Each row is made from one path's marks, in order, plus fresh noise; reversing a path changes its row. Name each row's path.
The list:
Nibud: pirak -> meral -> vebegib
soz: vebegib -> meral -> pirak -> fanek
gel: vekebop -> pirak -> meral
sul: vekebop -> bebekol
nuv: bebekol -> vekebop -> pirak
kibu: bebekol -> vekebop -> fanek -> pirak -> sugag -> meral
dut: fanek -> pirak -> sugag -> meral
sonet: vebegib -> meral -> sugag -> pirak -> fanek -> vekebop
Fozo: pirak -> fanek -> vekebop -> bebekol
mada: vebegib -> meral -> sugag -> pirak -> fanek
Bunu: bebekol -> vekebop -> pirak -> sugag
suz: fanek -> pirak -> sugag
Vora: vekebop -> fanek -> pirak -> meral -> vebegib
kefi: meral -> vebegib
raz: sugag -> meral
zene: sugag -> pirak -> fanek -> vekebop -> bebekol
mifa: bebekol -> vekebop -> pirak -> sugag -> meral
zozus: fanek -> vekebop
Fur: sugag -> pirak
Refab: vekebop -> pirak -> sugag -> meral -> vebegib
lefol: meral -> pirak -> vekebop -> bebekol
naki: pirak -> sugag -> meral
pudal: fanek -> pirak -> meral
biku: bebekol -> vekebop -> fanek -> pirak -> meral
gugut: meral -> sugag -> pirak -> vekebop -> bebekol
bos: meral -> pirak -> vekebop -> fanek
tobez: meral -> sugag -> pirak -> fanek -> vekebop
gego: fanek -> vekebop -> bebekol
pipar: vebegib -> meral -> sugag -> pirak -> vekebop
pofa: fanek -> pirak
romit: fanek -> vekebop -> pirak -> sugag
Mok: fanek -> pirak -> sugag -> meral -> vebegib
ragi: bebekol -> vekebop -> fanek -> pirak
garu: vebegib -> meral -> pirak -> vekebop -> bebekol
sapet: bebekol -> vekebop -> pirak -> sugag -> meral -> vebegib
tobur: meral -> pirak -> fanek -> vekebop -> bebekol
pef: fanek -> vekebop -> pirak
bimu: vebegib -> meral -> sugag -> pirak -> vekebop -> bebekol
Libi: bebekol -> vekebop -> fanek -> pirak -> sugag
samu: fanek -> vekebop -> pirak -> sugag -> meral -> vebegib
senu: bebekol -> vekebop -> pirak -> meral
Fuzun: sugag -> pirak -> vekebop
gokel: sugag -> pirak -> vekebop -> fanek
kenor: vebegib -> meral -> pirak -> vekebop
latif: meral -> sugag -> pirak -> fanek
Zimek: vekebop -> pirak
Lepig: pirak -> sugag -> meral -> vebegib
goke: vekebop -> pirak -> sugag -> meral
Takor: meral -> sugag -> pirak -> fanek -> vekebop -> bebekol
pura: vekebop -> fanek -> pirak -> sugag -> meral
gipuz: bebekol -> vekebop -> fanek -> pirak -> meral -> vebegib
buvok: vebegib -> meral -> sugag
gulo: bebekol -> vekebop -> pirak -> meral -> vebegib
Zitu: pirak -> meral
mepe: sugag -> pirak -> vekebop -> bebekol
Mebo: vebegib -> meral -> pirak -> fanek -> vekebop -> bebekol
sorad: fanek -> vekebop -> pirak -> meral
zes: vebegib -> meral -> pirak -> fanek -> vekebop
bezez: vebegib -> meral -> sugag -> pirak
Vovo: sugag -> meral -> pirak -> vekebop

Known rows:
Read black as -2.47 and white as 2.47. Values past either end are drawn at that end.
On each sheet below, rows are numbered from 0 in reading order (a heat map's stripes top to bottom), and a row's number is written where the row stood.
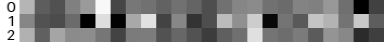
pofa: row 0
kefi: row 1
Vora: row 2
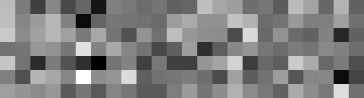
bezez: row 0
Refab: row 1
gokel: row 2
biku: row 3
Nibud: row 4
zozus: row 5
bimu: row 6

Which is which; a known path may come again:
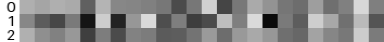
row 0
sapet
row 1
kefi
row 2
bimu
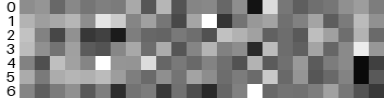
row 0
Takor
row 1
Bunu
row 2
bezez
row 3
gugut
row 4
zozus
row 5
romit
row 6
zes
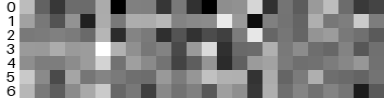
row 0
soz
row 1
raz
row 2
Mebo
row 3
Libi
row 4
biku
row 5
Fur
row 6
suz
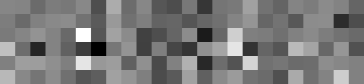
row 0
tobur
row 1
sorad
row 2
gipuz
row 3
Nibud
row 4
kibu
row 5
lefol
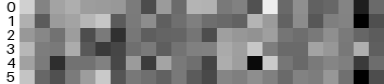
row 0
gokel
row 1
pef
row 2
sonet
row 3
pipar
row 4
dut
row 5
pofa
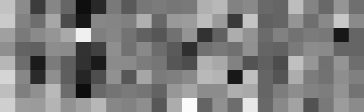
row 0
Lepig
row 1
Vovo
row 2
Fozo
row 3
bos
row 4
Zitu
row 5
naki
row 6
Refab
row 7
mepe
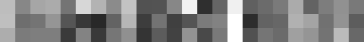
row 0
nuv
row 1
kenor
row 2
garu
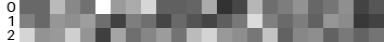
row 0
gego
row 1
Vora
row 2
Fuzun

